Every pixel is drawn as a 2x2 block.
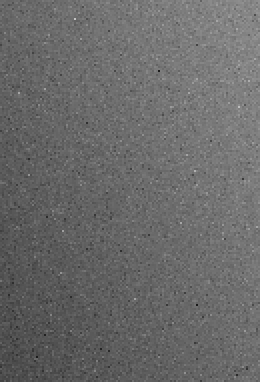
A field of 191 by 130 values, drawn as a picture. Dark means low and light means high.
The halves do not mirror each other. No row or column stands out. The ninth with the highest average is the top right. No regular stripes run through it. The values follow a bell shape. Values rise toward the top right.
